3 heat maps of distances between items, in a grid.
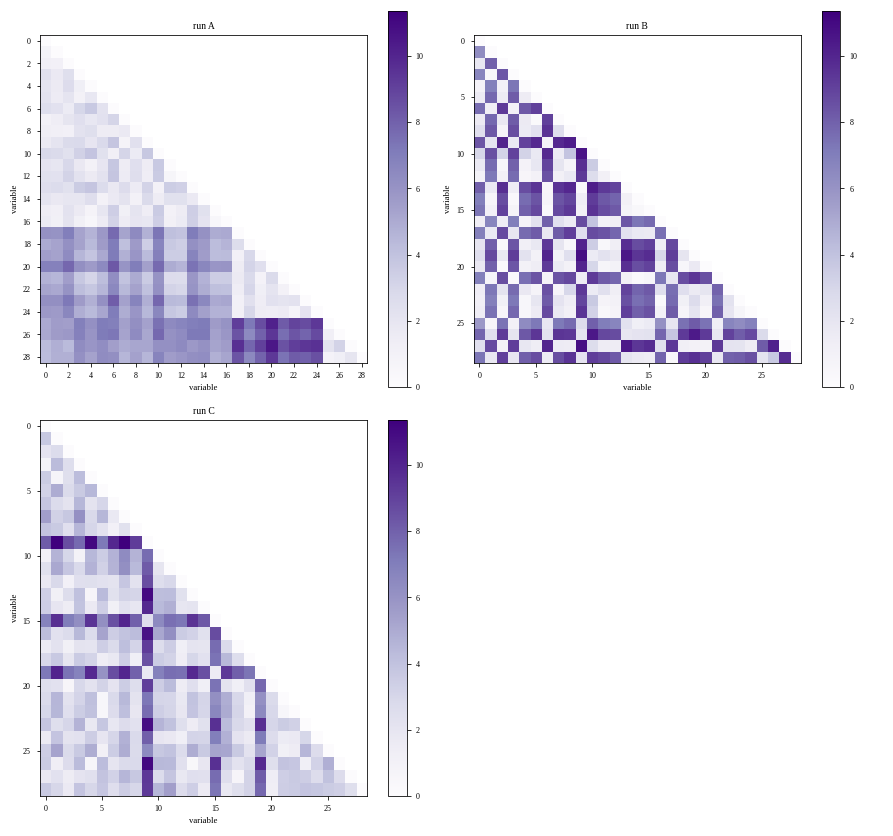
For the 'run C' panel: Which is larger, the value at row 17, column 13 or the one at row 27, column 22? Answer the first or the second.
the second
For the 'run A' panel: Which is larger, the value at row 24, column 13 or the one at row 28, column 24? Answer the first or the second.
the second
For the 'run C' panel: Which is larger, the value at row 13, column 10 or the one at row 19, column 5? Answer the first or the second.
the second
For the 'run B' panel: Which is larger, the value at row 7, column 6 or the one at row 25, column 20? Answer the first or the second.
the first
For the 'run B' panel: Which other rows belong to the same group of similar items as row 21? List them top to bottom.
1, 3, 6, 9, 13, 14, 15, 17, 25, 26, 28
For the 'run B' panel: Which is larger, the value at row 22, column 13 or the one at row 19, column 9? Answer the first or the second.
the second
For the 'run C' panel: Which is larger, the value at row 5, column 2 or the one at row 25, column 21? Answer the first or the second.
the first
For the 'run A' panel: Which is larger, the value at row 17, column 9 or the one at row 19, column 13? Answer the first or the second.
the second
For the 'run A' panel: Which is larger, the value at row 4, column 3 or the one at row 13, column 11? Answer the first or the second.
the second
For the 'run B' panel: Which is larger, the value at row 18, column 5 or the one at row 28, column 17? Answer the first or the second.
the first
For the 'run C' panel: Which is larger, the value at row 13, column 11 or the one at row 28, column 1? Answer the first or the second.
the first
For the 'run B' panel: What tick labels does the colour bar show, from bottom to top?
0, 2, 4, 6, 8, 10
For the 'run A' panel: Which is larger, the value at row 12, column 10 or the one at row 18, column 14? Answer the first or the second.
the second
